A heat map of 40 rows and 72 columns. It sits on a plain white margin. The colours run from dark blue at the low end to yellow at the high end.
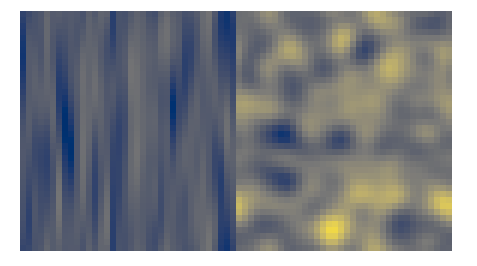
The table splits into one row of 2 panels. Panel 1,1: low, streaked downward. Panel 1,2: middling, blotchy, strong in contrast.
